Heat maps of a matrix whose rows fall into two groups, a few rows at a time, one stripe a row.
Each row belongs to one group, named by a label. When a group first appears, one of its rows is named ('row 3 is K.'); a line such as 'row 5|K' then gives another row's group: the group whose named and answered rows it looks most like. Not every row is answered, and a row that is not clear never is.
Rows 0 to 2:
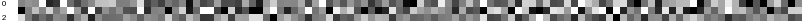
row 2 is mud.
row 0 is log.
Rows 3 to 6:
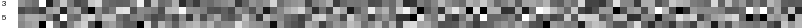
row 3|log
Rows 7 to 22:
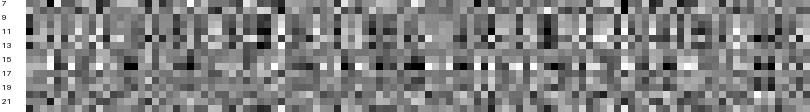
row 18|log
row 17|mud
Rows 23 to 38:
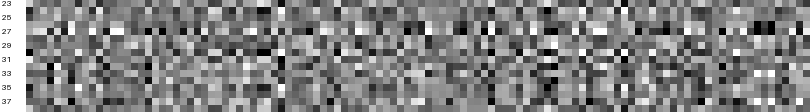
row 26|log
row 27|log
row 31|mud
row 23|mud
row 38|mud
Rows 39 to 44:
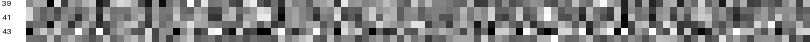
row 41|mud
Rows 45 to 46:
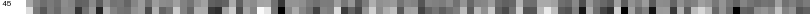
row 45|mud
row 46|mud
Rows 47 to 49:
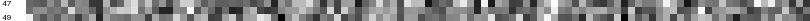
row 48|log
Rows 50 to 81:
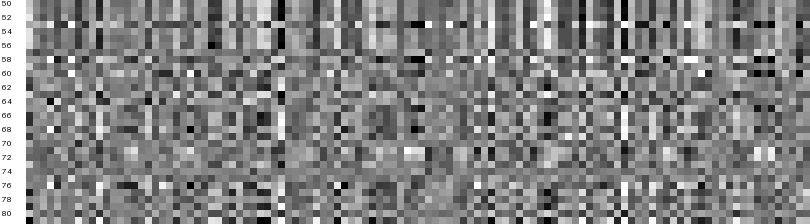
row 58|log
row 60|log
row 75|log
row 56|mud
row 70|mud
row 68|log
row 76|log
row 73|mud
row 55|mud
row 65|log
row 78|log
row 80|mud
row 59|mud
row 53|log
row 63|mud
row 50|mud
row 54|mud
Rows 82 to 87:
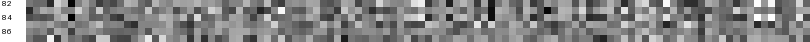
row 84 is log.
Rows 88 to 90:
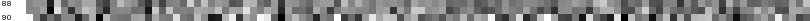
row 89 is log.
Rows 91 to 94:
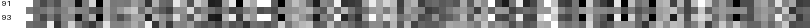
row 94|log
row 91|mud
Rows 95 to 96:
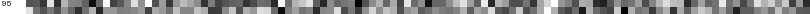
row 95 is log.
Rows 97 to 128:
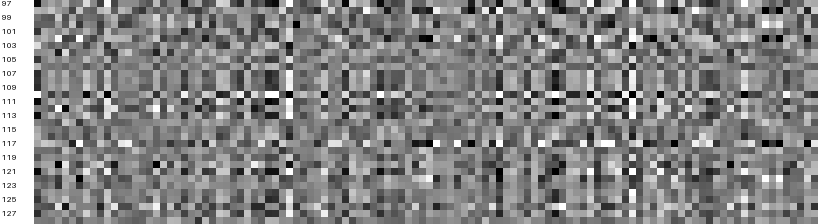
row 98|log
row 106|mud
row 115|mud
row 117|log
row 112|log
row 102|log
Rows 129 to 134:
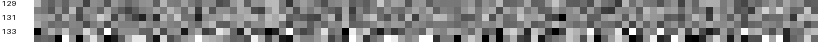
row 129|mud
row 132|mud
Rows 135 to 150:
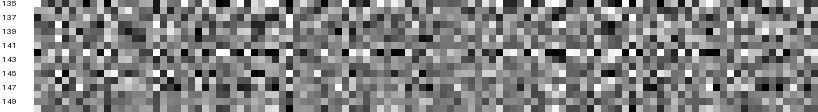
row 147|log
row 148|mud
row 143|log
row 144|mud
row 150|mud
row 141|mud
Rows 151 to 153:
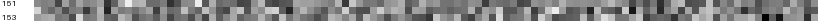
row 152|mud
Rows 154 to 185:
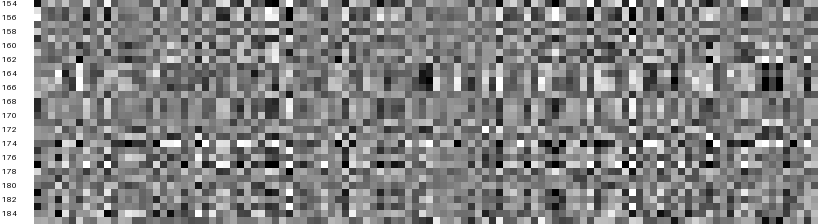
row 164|log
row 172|log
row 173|log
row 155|mud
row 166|log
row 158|mud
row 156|mud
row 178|mud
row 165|log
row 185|log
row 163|log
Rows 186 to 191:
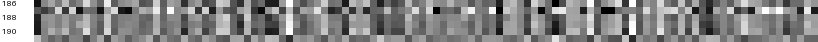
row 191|mud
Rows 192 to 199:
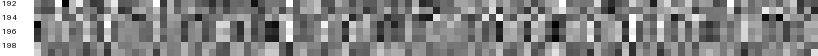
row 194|log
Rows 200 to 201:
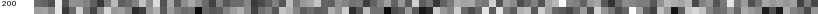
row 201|log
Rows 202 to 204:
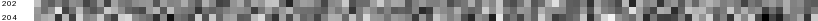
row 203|log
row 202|mud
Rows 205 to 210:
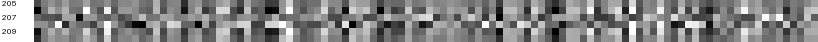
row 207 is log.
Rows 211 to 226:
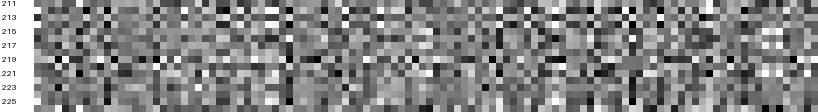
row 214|mud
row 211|log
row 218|mud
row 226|log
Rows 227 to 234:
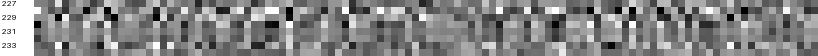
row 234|log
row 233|log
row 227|log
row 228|mud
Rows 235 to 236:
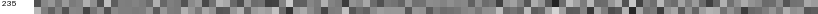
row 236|mud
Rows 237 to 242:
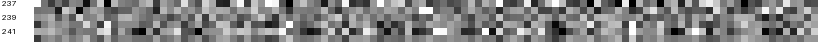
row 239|log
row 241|log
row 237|mud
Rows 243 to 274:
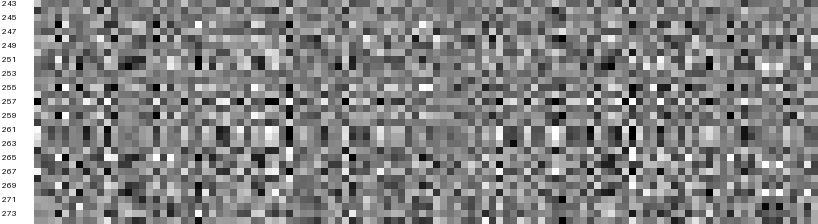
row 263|mud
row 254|log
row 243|mud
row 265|log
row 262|mud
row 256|mud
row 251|log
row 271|log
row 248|log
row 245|log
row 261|mud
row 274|log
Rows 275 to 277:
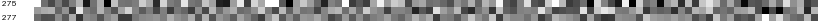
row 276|log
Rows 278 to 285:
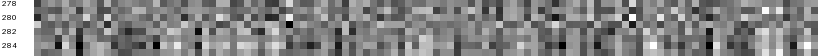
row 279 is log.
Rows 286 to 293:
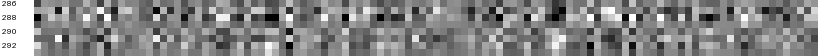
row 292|mud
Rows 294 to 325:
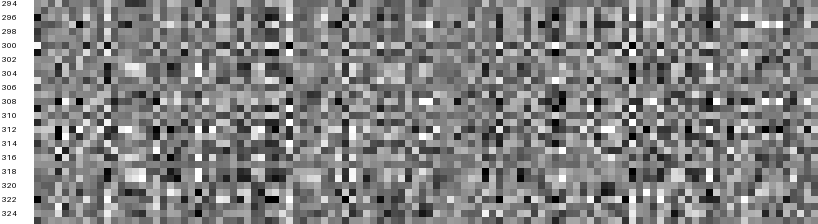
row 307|log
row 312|log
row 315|log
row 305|mud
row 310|mud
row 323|log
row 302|log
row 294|log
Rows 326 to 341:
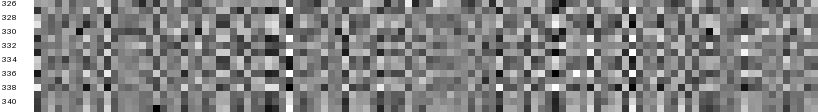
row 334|mud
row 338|mud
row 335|mud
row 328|mud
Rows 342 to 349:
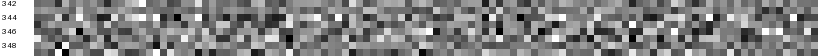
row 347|mud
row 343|log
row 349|log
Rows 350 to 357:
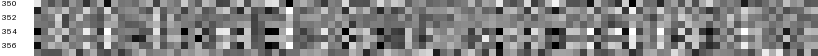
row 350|mud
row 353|log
